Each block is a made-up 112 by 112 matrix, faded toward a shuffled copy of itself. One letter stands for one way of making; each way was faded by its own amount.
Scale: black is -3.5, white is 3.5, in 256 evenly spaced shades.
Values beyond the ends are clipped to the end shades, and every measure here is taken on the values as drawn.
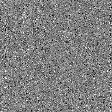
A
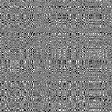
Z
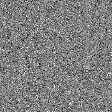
A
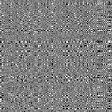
Z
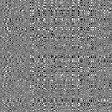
Z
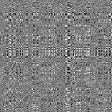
Z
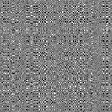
Z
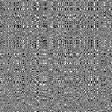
Z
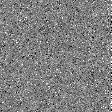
A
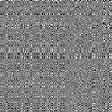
Z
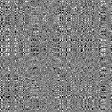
Z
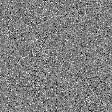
A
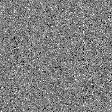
A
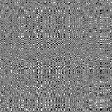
Z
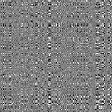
Z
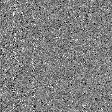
A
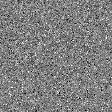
A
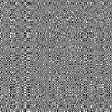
Z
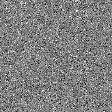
A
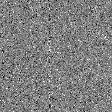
A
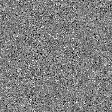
A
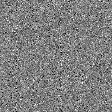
A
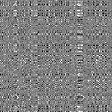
Z
